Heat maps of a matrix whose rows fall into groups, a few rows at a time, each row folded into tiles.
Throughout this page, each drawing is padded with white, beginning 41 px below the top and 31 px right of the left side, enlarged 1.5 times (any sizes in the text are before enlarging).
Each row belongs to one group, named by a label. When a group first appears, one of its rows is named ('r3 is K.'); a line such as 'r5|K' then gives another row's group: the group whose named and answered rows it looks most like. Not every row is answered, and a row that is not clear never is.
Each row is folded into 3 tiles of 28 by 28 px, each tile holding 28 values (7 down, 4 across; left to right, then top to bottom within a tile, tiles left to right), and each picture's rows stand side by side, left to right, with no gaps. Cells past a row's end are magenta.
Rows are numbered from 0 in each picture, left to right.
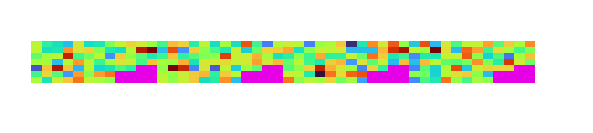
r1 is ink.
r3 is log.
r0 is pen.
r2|pen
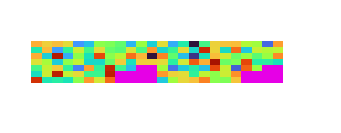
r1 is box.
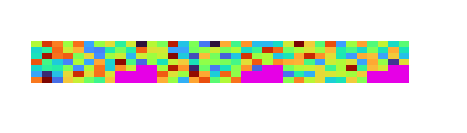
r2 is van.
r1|ink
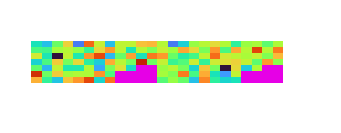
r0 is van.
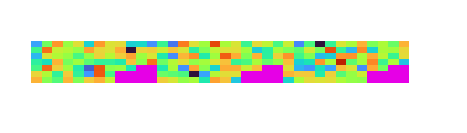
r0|ink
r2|box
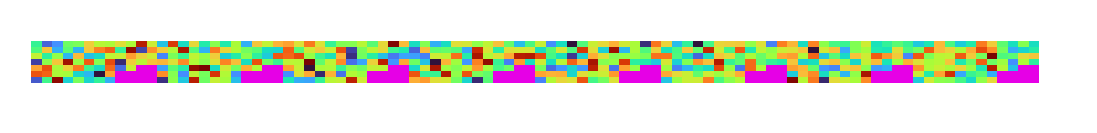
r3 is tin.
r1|log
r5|box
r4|box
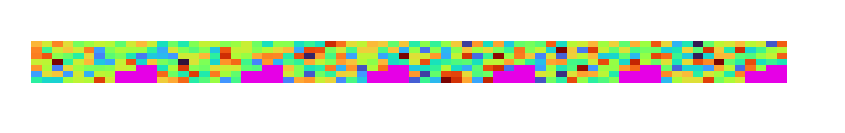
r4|log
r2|log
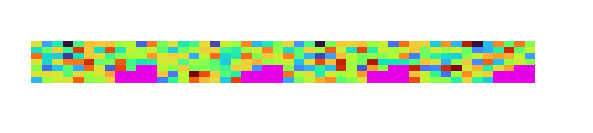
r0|box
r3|pen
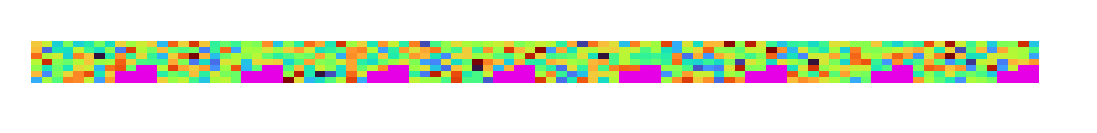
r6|tin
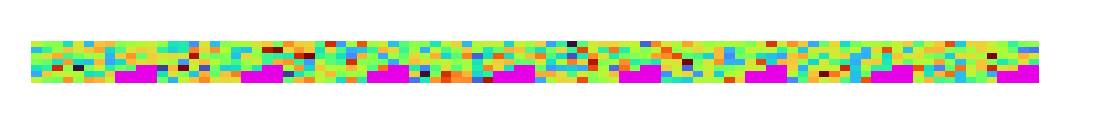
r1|pen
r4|box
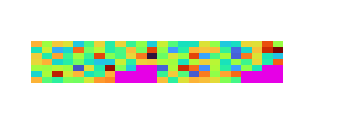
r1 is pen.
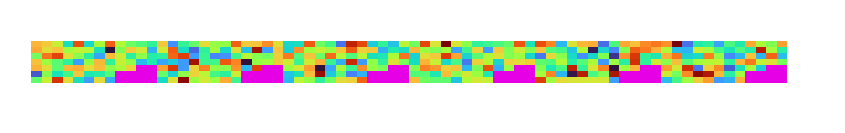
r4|pen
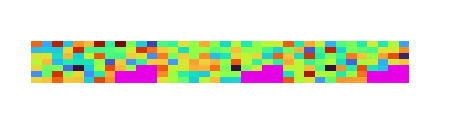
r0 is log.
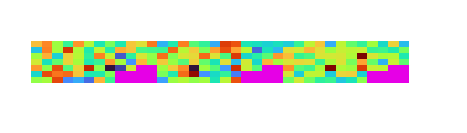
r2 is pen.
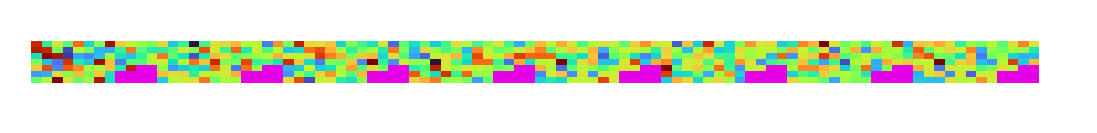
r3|tin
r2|van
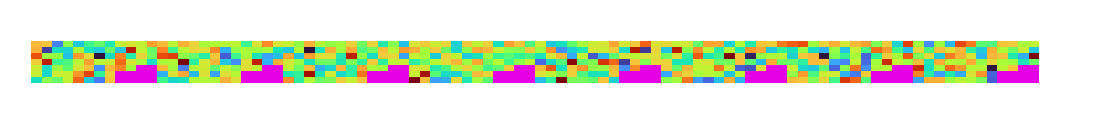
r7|log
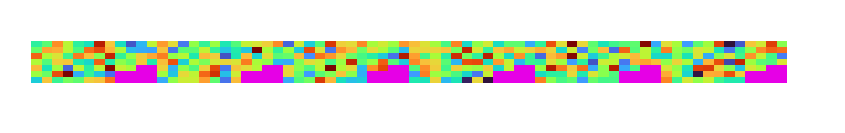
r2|log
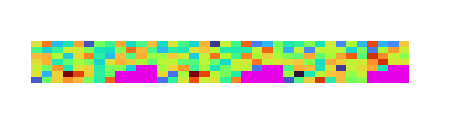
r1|ink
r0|ink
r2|ink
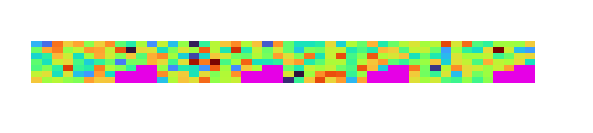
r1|box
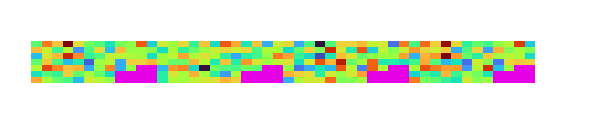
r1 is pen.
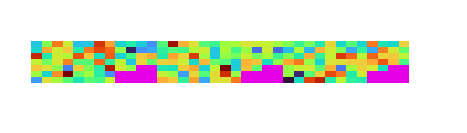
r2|ink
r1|van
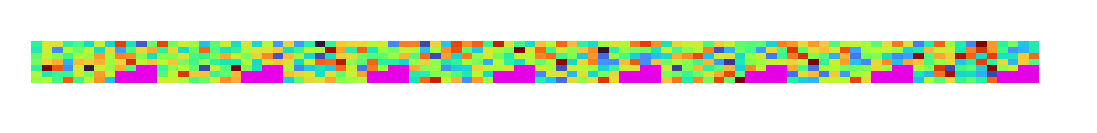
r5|van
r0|ink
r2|box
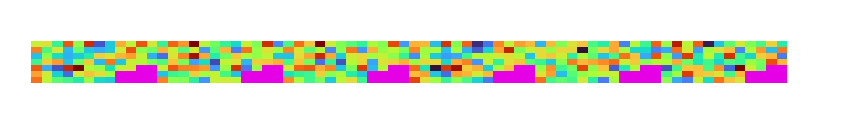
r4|log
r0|pen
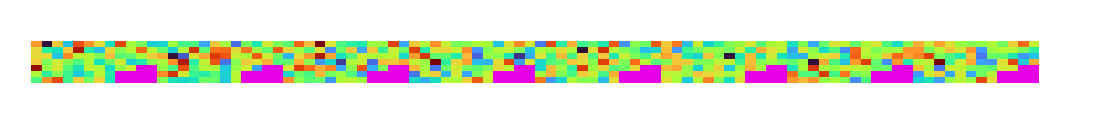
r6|tin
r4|log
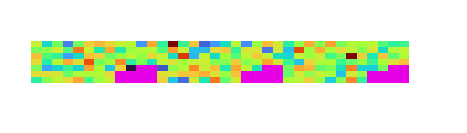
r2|ink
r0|box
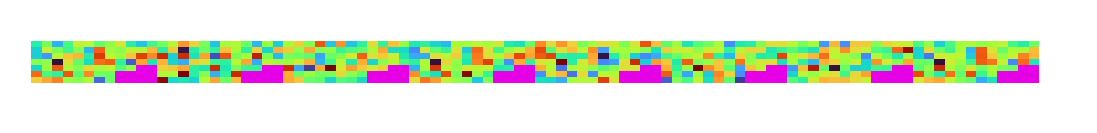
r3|tin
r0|tin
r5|log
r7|tin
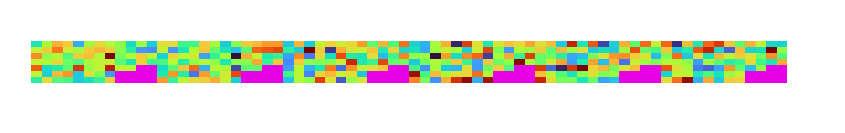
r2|log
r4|pen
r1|pen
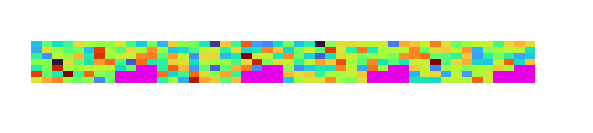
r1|ink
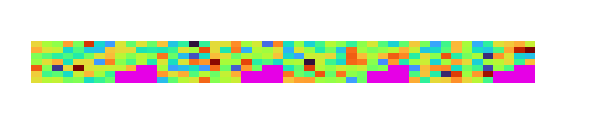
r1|box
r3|pen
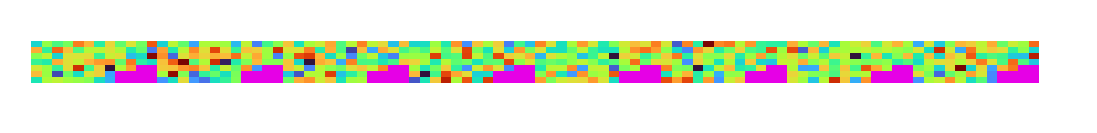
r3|ink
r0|log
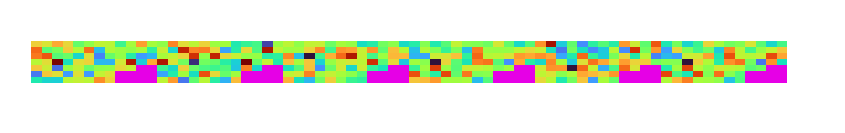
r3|tin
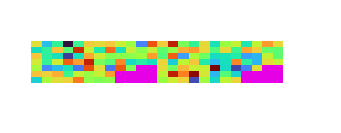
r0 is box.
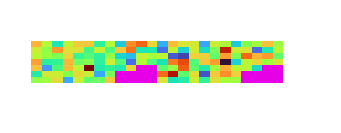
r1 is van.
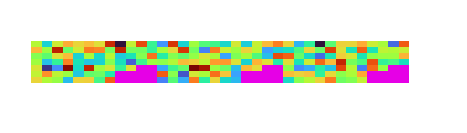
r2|box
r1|log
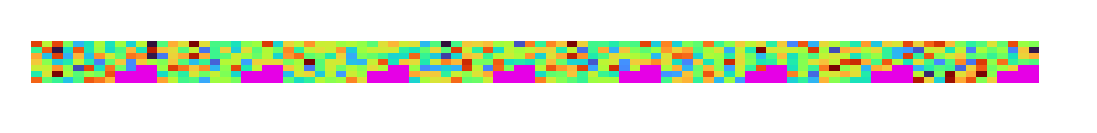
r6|log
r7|van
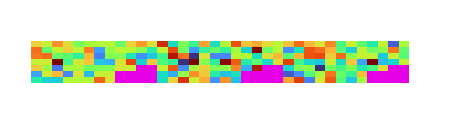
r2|van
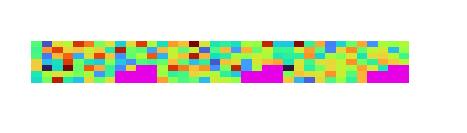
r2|log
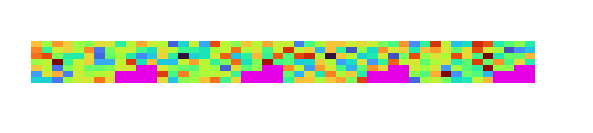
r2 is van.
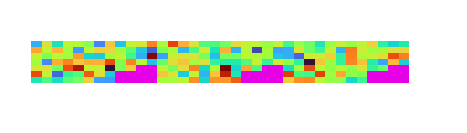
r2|tin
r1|van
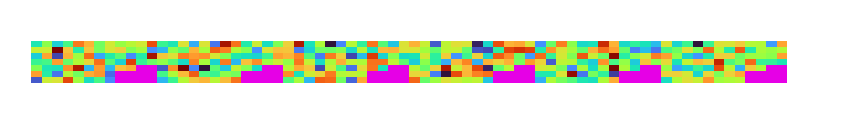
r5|box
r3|pen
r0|log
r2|ink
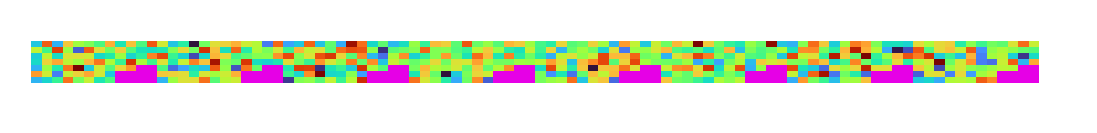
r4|ink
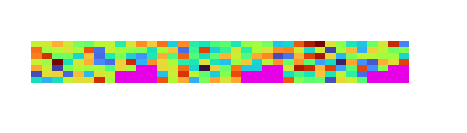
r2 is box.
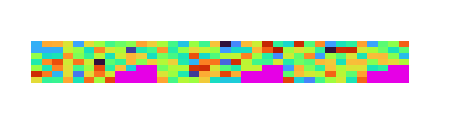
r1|pen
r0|van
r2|log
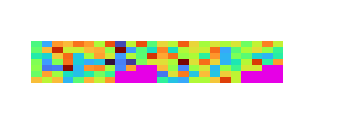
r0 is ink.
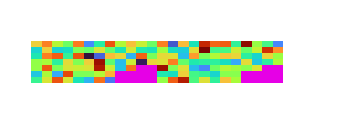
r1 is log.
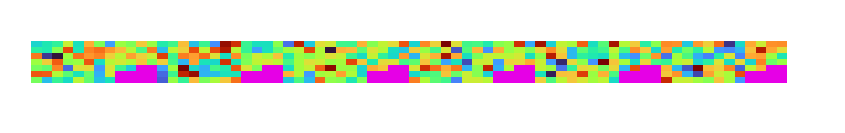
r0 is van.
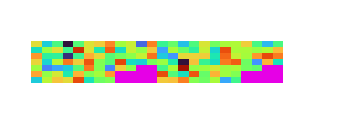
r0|box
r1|tin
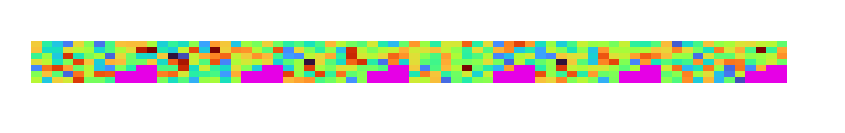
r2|tin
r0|pen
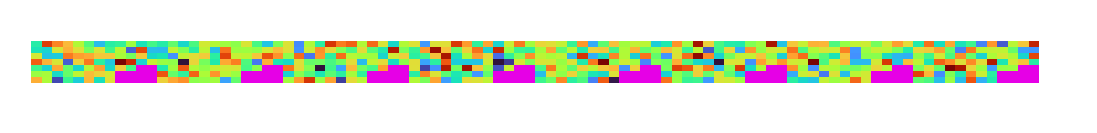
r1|tin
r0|van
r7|log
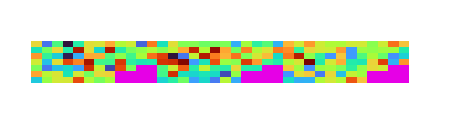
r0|box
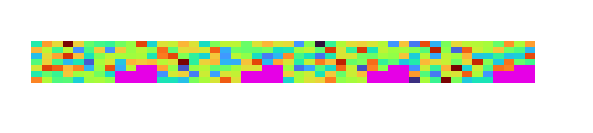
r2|box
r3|log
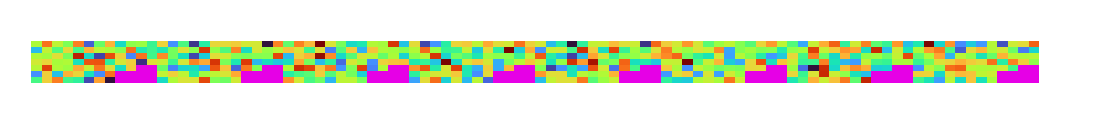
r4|box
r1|box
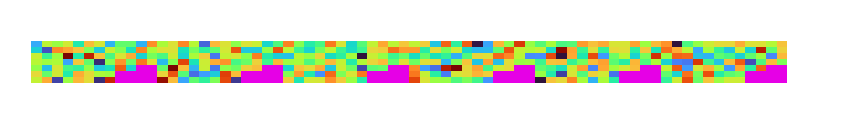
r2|pen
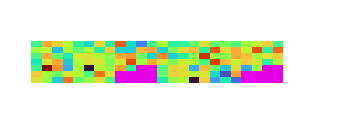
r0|ink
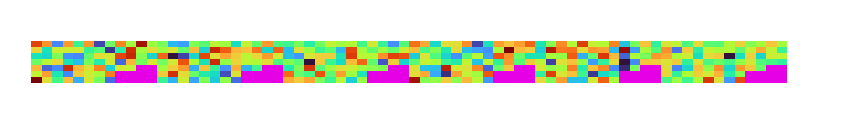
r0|pen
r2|tin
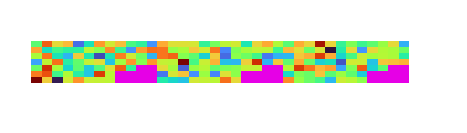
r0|ink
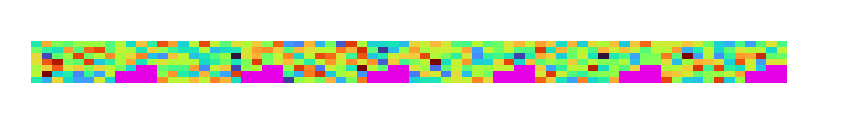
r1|pen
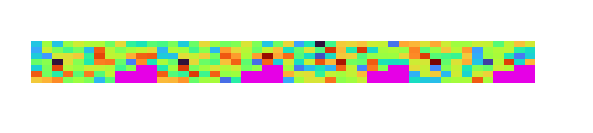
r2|box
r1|tin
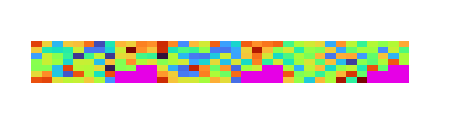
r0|pen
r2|van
